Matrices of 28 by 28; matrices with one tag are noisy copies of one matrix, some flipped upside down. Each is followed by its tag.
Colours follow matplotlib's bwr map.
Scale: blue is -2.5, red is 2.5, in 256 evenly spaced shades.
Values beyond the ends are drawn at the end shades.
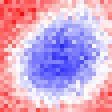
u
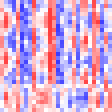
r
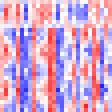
r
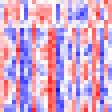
r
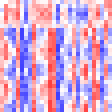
r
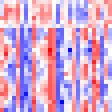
r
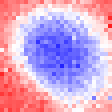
u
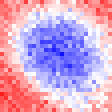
u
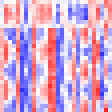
r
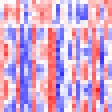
r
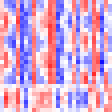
r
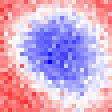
u
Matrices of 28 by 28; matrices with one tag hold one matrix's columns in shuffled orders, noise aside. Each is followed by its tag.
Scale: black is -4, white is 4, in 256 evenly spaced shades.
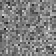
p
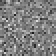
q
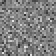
q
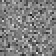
q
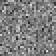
p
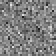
p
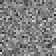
q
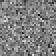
q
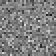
q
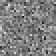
p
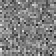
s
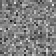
s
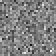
p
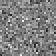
q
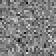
q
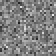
p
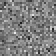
p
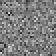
q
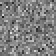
p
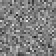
q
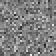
q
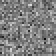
s
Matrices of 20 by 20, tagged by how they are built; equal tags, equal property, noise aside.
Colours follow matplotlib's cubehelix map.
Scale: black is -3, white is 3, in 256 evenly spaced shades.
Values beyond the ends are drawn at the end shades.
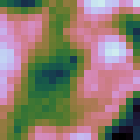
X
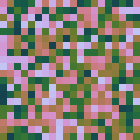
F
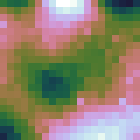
X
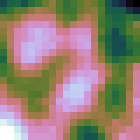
X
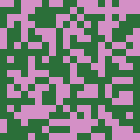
F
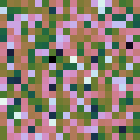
F
